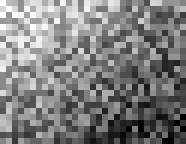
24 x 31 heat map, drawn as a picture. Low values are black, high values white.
Ninth with the lowest average: bottom right. Odd rows or columns: none. Slope: up to the top left. Ninth with the highest average: top left. Grain: fine. Mirror symmetry: none. Average level on the scale: 50%.
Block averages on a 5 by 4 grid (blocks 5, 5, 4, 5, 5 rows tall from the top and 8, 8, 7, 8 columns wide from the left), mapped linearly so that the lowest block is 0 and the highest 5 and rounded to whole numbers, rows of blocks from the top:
5432
5332
4321
3221
2200
